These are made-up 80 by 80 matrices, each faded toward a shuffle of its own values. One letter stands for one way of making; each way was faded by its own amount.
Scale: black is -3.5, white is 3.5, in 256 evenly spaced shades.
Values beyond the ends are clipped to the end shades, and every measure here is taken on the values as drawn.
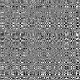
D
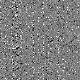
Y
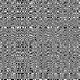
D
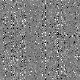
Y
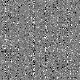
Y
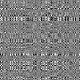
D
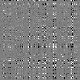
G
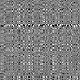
D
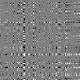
G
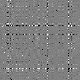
G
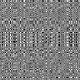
D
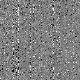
Y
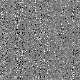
Y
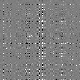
G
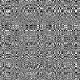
D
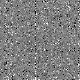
Y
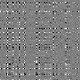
G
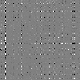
G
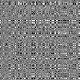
D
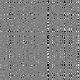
G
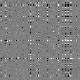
G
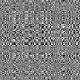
D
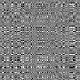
D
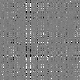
G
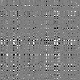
G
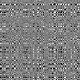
D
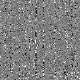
Y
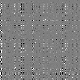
G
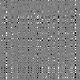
G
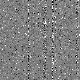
Y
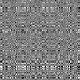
D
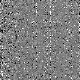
Y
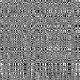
D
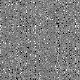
Y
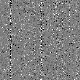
Y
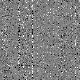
Y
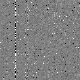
Y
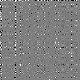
G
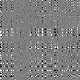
G
